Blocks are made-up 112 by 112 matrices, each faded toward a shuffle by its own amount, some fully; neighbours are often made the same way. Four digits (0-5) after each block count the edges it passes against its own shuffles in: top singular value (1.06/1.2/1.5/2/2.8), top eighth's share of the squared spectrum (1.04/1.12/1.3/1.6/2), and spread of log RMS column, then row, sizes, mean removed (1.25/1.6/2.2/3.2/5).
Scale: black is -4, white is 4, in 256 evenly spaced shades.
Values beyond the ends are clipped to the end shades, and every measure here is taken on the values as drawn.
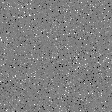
0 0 0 0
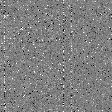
3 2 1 0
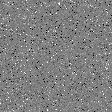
0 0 0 0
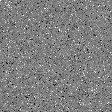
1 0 0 0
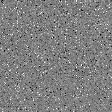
2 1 1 0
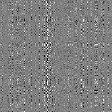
5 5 4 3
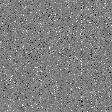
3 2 1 0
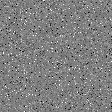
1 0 0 0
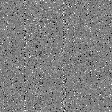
3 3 2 0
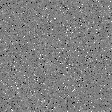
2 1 0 0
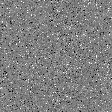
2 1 0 0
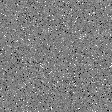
0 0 0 0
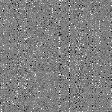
4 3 3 0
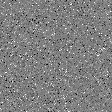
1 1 0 0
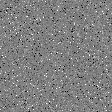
0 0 0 0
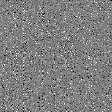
3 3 2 0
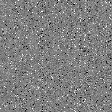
3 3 2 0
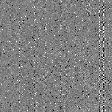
4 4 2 1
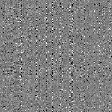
4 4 3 2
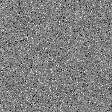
0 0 1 0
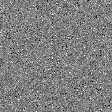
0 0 1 0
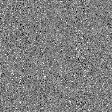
1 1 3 0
